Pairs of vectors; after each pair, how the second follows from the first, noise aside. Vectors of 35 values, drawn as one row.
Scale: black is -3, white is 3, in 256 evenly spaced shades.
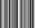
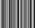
sign-scrambled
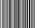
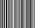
wrapped around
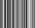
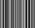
sign-scrambled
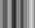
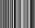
sign-scrambled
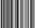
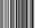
wrapped around
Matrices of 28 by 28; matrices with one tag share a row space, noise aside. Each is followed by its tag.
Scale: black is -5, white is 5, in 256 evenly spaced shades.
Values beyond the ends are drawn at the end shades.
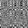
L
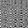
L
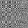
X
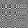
X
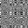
L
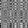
L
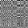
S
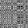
S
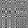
X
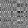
S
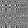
X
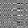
S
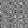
L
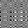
L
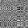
S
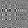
X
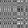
S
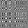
X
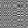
S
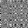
L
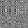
X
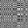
S
